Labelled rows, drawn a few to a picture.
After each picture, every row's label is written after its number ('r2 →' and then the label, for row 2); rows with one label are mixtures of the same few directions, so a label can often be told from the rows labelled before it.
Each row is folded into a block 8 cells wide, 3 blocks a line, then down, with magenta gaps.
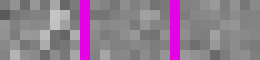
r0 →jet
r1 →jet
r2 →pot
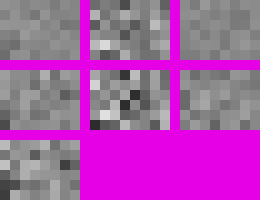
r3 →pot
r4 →pot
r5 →jet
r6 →pot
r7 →pot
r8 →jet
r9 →pot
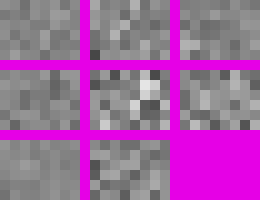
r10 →jet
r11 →pot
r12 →pot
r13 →jet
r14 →jet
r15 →jet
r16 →pot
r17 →jet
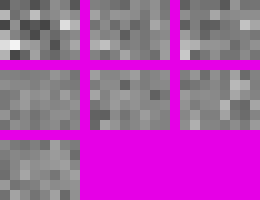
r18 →pot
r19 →pot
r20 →pot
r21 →jet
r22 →pot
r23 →jet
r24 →jet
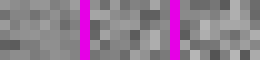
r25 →pot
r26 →jet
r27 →jet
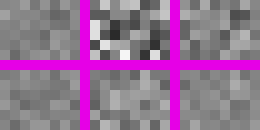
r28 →jet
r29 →jet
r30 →jet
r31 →jet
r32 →jet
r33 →jet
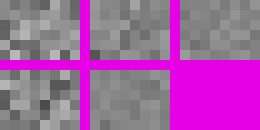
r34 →jet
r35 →pot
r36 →pot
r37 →jet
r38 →jet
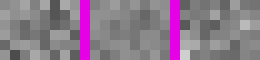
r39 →jet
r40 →jet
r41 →pot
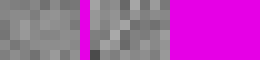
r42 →jet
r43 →pot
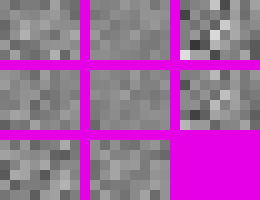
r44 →jet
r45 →jet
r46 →pot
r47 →pot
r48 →pot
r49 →pot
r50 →jet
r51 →jet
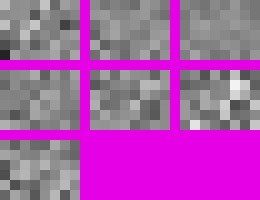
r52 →pot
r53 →jet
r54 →jet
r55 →pot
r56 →jet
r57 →jet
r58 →jet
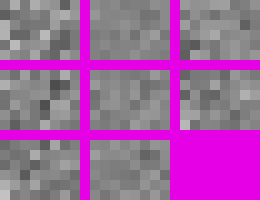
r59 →jet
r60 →jet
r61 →pot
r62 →jet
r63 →jet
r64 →pot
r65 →pot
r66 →jet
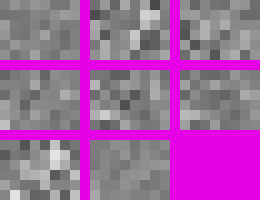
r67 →jet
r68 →jet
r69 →jet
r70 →pot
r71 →pot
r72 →pot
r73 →jet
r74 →pot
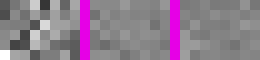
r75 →pot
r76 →pot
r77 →pot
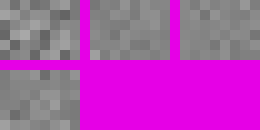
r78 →jet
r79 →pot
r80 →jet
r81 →pot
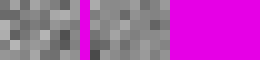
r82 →jet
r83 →pot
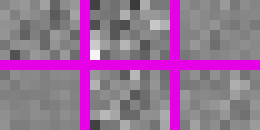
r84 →jet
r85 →pot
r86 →pot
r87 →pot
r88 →pot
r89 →jet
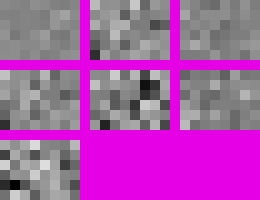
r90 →jet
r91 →pot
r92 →pot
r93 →pot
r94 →jet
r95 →pot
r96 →pot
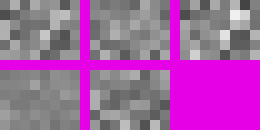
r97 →jet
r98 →jet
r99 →jet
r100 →pot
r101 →jet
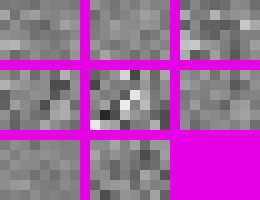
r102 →pot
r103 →jet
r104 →pot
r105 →jet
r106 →pot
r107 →jet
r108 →pot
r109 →jet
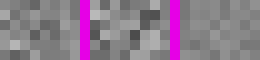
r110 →pot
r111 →jet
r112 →pot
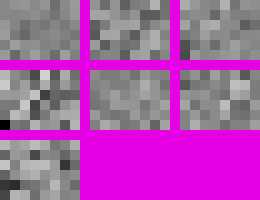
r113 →jet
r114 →jet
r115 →pot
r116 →pot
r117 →jet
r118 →jet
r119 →pot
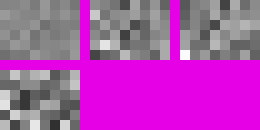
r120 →pot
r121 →pot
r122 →pot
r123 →jet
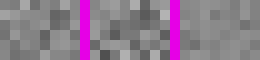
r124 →jet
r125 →jet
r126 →pot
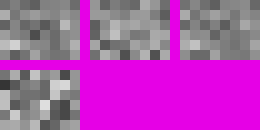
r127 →pot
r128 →jet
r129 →pot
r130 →jet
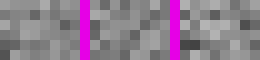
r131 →pot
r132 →jet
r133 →pot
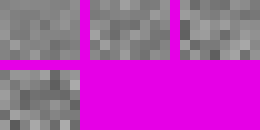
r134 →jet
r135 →jet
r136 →jet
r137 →jet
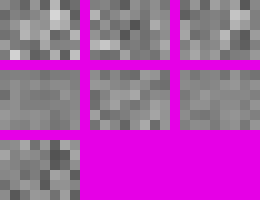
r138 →jet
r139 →pot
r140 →jet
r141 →pot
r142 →jet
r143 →jet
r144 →jet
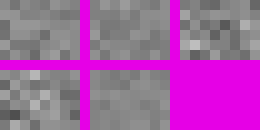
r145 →jet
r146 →jet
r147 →pot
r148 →pot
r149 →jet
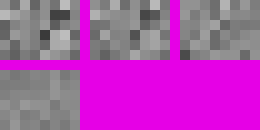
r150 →jet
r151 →jet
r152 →pot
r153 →jet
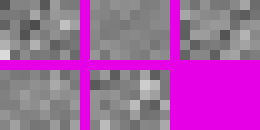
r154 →pot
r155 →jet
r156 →jet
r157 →jet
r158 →jet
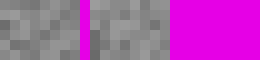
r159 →jet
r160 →pot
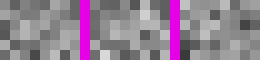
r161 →jet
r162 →jet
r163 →pot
